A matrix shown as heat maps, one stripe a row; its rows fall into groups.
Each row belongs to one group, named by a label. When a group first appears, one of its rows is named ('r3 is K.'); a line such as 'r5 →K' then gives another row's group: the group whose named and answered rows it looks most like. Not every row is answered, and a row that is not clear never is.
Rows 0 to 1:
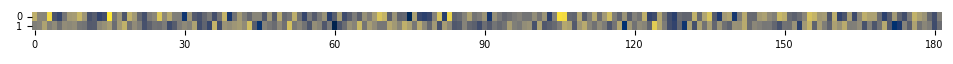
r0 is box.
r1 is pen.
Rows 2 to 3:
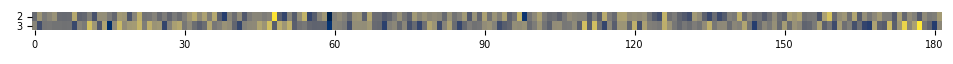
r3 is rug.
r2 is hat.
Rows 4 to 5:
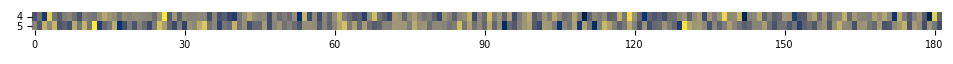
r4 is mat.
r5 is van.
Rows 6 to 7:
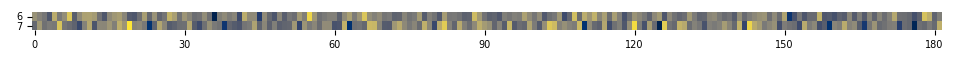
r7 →mat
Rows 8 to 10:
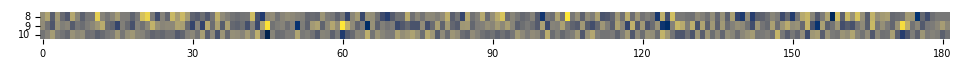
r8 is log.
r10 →pen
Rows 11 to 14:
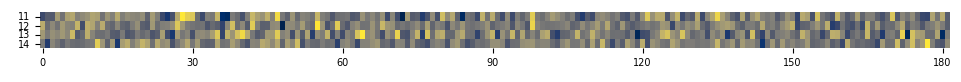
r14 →rug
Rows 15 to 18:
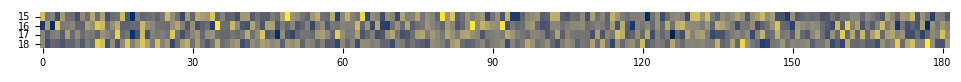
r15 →van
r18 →rug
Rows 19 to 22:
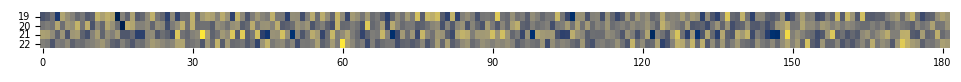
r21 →hat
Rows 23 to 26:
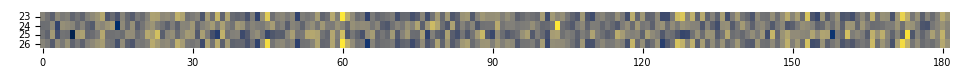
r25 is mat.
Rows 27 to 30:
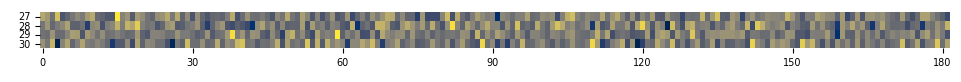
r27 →box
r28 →mat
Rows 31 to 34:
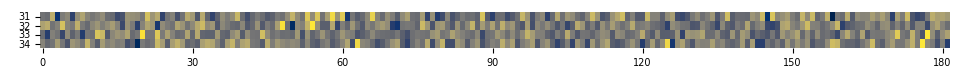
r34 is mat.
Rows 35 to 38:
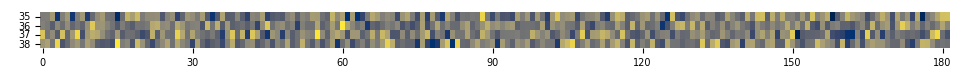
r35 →mat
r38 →box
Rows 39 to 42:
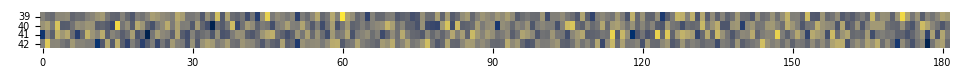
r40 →box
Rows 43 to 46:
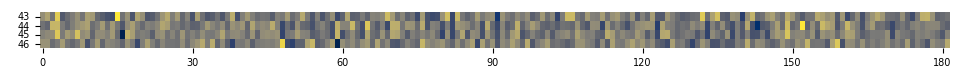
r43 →box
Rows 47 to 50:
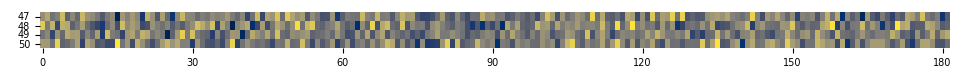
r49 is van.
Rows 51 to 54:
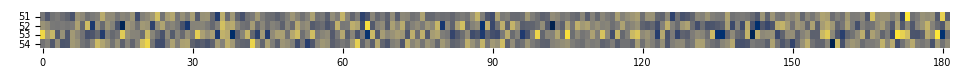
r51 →mat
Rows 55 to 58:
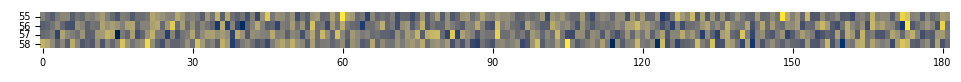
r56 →mat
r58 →log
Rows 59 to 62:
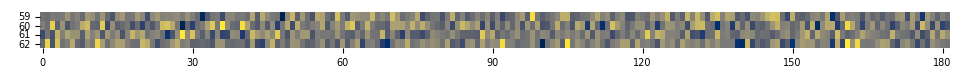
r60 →van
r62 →log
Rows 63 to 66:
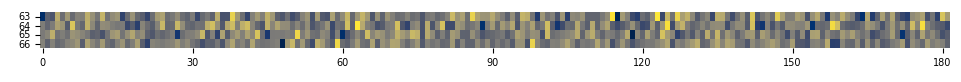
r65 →pen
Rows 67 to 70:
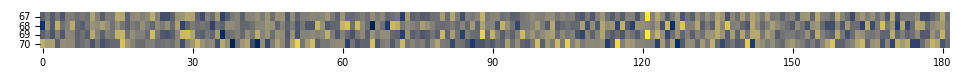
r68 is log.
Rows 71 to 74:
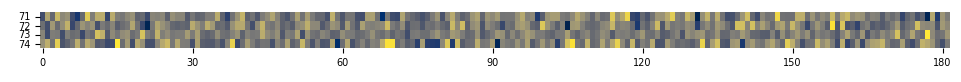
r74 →box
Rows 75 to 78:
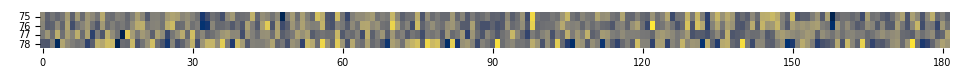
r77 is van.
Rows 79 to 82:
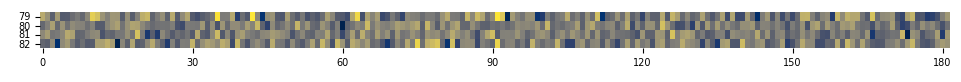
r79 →log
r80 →pen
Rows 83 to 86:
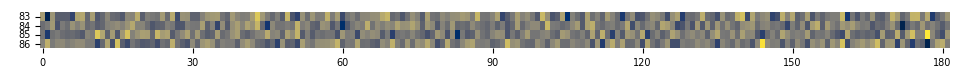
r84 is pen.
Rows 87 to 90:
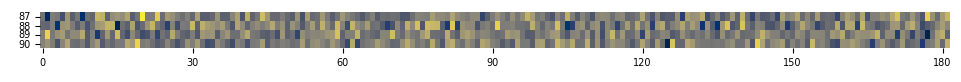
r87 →rug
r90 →mat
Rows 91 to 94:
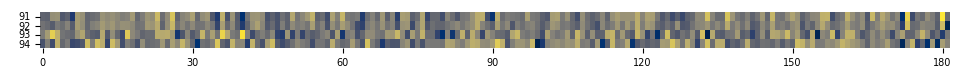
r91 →mat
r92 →mat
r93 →van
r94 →log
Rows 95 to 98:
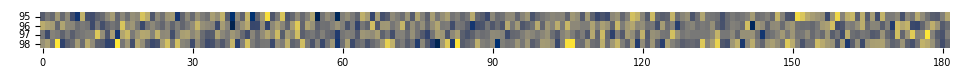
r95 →hat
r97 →rug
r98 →box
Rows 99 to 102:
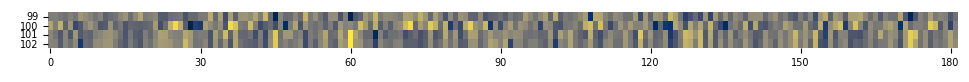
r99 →pen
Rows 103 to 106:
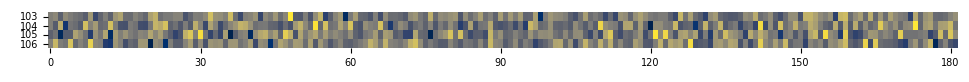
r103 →hat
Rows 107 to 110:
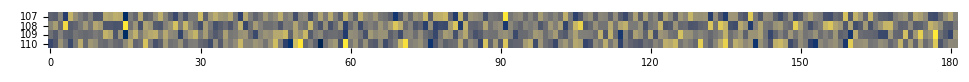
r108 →box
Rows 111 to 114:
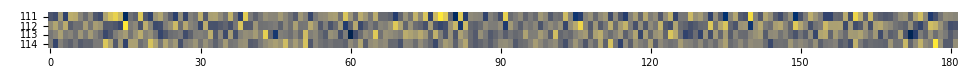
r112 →box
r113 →pen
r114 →rug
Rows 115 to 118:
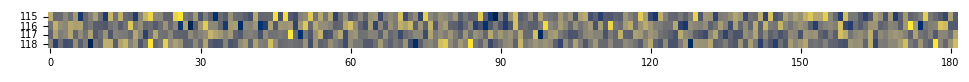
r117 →hat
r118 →rug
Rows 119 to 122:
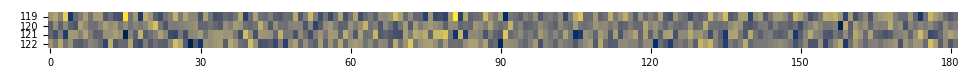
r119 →box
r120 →log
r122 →van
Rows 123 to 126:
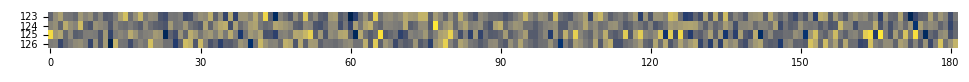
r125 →log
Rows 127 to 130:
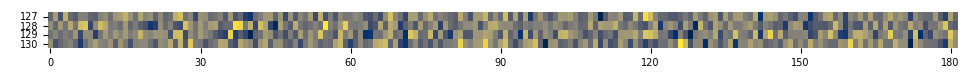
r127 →mat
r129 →mat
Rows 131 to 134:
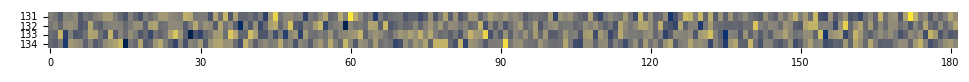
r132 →hat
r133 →van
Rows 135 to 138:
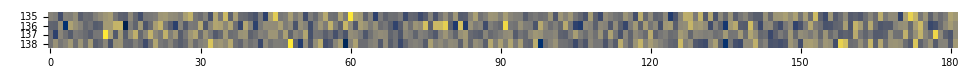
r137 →rug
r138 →hat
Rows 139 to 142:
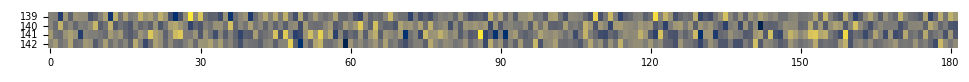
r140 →van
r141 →hat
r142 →hat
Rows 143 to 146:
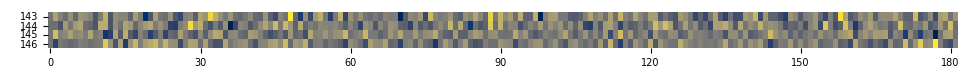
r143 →hat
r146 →rug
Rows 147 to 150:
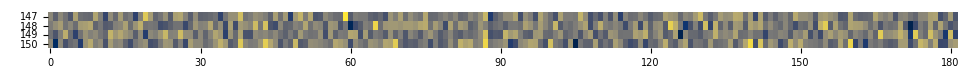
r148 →pen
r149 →mat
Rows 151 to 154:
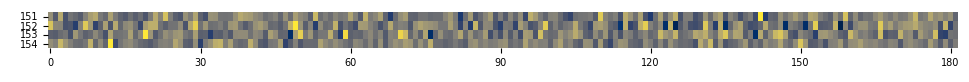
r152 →log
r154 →van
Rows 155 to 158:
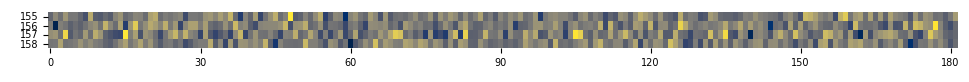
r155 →hat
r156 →rug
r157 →box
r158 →pen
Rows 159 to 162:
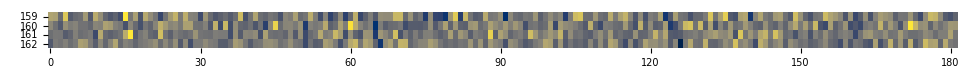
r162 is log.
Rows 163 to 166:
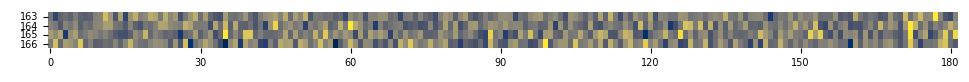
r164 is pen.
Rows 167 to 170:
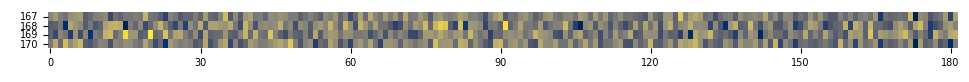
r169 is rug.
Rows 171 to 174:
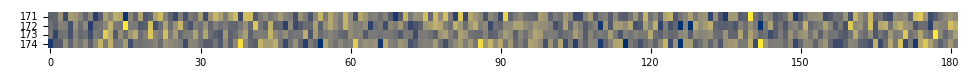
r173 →rug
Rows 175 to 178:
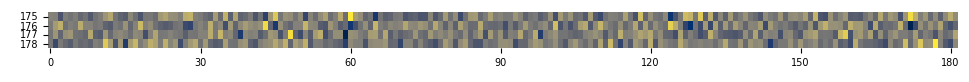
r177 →hat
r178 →rug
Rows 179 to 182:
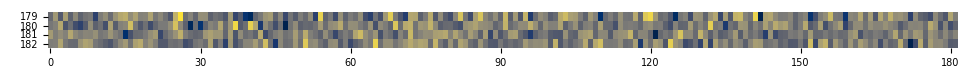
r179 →mat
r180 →van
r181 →van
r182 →pen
